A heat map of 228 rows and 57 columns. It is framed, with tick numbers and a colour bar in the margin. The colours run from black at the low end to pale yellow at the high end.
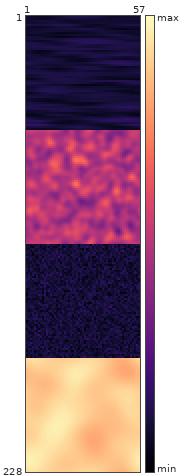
It is made of 4 by 1 panels. Panel 1,1: very low, streaked across, faint in contrast. Panel 2,1: middling, blotchy. Panel 3,1: very low, fine-grained, faint in contrast. Panel 4,1: very high, smooth, faint in contrast.
